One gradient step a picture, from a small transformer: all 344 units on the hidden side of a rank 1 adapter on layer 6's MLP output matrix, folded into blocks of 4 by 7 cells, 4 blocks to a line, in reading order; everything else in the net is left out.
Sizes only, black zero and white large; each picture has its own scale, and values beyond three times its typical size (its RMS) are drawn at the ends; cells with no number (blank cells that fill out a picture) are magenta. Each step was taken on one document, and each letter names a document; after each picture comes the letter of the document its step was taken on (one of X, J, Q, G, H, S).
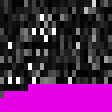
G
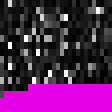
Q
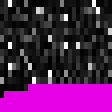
Q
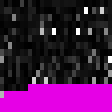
G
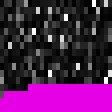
Q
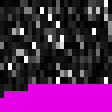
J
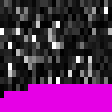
J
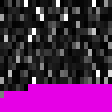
Q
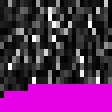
J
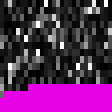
J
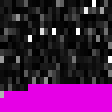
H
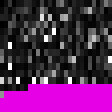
G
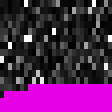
G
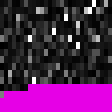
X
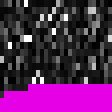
G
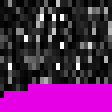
J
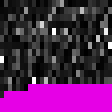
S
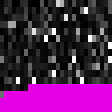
H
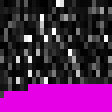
X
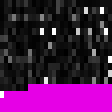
H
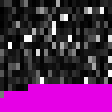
G
